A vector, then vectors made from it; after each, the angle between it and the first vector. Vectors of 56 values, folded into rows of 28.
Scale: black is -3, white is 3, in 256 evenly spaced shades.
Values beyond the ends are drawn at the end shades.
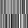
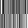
partly opposed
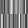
partly aligned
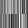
nearly parallel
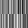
partly aligned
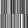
partly aligned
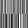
nearly parallel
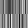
nearly opposite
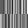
orthogonal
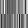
partly opposed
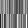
orthogonal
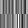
partly opposed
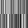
partly aligned
